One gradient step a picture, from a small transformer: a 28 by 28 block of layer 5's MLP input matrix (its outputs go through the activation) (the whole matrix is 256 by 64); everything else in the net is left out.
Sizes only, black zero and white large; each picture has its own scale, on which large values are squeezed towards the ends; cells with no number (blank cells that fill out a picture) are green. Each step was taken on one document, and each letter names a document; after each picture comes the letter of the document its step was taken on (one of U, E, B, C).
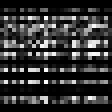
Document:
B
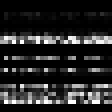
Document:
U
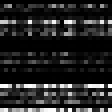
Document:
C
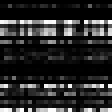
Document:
C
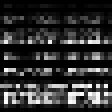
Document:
U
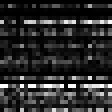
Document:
C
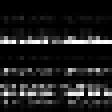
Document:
U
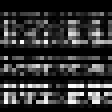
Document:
U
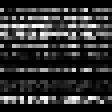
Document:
B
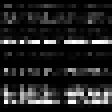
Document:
U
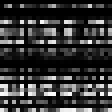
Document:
C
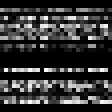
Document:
B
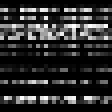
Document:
B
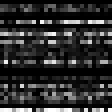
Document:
C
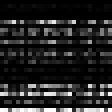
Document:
C
